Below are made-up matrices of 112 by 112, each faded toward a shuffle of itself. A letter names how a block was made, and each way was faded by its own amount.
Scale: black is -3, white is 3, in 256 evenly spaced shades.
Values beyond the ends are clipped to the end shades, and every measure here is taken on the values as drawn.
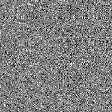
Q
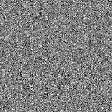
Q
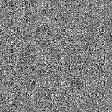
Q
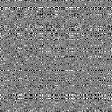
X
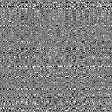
X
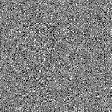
Q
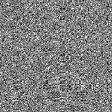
Q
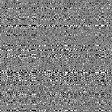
X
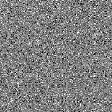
Q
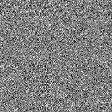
Q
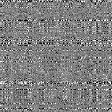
X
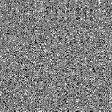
Q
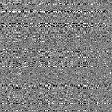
X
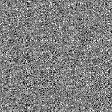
Q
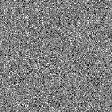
Q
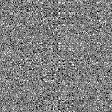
Q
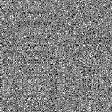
Q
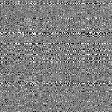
X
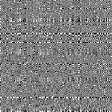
X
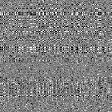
X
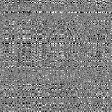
X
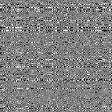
X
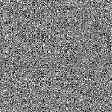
Q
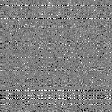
X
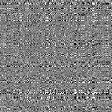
X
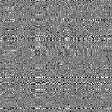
X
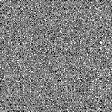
Q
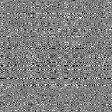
X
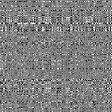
X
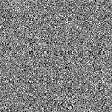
Q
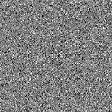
Q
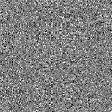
Q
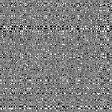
X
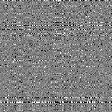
X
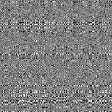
X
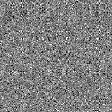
Q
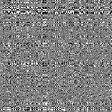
X
